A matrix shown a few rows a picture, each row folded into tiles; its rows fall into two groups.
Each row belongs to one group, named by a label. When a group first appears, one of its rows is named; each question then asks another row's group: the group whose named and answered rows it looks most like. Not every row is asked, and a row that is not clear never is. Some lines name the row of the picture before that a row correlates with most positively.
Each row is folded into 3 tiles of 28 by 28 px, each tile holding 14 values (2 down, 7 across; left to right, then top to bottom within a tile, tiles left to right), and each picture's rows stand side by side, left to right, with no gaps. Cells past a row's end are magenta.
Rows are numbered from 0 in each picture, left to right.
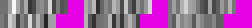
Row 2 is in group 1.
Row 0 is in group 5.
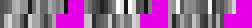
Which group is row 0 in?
5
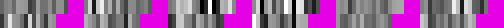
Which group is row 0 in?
5
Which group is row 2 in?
1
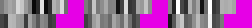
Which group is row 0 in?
1
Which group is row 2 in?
1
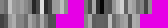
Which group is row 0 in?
1
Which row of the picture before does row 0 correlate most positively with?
1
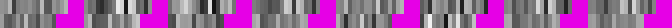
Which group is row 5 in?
5
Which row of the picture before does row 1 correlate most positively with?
1
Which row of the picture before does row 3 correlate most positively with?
1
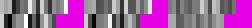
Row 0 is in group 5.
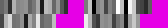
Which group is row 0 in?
5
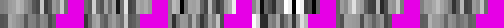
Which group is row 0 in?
1
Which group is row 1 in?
1
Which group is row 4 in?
1
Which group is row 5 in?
1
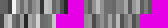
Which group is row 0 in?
5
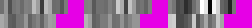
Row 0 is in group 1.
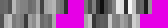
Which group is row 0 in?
5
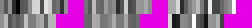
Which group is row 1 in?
1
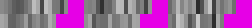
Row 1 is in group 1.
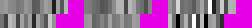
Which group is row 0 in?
5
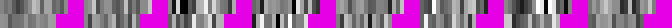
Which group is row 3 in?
5
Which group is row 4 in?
5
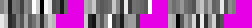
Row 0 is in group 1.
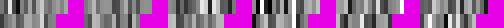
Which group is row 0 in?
1
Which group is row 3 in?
1
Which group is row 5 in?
5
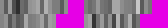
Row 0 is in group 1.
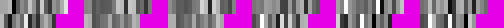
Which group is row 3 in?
5
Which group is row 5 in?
5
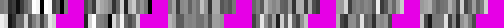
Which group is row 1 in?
5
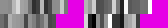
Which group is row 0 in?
1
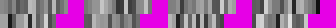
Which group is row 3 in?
5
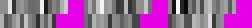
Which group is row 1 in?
1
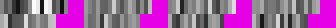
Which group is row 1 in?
5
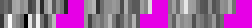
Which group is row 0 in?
5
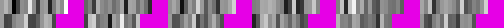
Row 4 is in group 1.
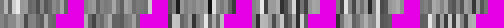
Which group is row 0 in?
1
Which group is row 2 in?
5
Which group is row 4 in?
1
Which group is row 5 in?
5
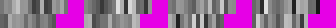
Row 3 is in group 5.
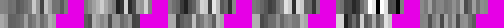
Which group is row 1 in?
1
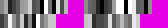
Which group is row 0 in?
5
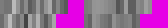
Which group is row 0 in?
5
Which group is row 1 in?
1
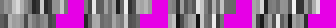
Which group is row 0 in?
1
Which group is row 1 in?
1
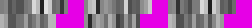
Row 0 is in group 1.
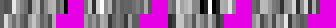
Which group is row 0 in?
5
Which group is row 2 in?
1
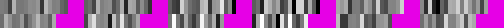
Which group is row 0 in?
5
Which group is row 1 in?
5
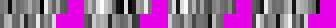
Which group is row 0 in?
5
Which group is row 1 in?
1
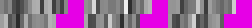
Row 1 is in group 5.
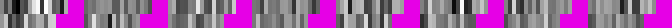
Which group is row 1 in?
5
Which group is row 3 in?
5
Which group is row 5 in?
1
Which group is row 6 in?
1
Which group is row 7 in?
1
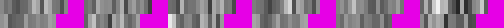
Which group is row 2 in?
5
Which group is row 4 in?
1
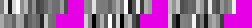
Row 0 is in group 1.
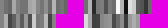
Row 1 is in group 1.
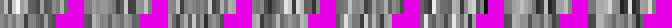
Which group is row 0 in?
1
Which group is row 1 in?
1
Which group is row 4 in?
5
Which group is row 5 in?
5
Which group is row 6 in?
1
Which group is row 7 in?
1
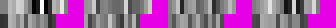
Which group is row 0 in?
1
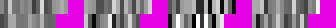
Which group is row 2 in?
5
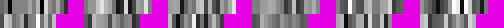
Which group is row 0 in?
5
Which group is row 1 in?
1
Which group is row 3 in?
1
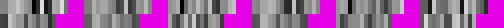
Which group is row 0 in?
1
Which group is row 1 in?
1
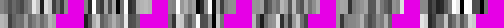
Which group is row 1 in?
1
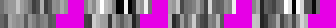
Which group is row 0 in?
1
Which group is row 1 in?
1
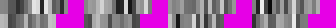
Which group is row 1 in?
1
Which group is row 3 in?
1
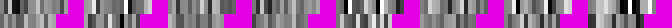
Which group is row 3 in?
1
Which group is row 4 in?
5
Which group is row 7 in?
1
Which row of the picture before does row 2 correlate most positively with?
0
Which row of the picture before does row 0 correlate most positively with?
3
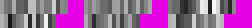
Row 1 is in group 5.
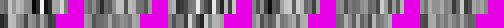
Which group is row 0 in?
1
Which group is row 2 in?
5
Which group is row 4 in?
5
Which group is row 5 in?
1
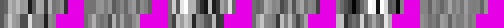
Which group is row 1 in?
5
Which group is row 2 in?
1
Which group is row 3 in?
5
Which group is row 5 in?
5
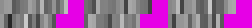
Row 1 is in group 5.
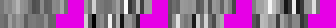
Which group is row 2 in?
5
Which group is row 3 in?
1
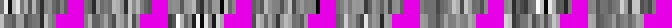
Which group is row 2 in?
5
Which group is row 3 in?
5
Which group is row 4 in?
5
